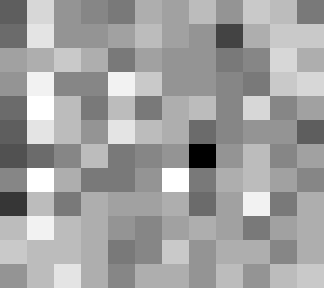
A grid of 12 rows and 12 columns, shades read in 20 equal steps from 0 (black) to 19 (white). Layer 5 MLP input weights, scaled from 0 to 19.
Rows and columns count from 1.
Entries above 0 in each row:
12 12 12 12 12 12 11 12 12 12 12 12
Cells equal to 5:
1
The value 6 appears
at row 7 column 1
